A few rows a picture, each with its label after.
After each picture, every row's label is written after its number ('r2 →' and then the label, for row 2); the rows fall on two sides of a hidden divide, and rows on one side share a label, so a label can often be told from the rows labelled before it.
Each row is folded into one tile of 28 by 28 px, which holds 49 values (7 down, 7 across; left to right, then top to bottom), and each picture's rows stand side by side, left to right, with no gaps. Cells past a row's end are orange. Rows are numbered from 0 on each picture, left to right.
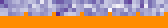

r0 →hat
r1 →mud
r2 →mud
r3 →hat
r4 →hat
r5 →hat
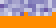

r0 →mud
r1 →mud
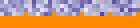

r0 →hat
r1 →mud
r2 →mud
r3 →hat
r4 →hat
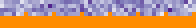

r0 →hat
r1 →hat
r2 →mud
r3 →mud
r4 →mud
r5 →mud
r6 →hat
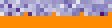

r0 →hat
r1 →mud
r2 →hat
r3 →hat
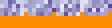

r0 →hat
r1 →mud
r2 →hat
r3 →mud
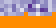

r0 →hat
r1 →mud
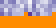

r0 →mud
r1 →mud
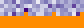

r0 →mud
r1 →hat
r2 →mud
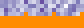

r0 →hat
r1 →mud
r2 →mud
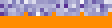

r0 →mud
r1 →mud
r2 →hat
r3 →hat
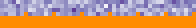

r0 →mud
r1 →mud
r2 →hat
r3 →mud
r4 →mud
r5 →mud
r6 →mud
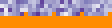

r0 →hat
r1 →hat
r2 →mud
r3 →mud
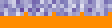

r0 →mud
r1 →hat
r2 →hat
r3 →mud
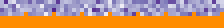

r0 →hat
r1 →mud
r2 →hat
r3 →hat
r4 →mud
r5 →hat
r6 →hat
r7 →hat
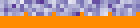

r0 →hat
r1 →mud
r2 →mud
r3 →mud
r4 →mud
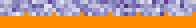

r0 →mud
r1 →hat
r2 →hat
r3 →mud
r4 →mud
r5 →mud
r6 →hat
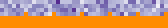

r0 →hat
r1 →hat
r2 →hat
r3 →mud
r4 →hat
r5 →hat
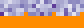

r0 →mud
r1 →mud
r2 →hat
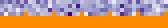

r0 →mud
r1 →mud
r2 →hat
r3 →hat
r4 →hat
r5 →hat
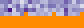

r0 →mud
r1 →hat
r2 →hat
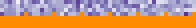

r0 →mud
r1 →mud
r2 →mud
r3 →mud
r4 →mud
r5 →hat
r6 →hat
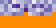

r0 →mud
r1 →hat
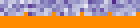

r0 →hat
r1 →mud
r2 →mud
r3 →hat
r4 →hat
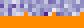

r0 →hat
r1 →hat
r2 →mud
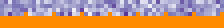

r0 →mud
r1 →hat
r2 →mud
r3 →mud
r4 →mud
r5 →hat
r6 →mud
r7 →mud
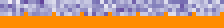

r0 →mud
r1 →hat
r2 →hat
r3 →mud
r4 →hat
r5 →hat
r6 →hat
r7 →hat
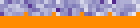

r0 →mud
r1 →mud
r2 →hat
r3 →hat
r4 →hat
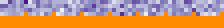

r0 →mud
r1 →hat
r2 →hat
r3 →hat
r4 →hat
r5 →hat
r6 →mud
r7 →mud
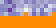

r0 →hat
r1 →mud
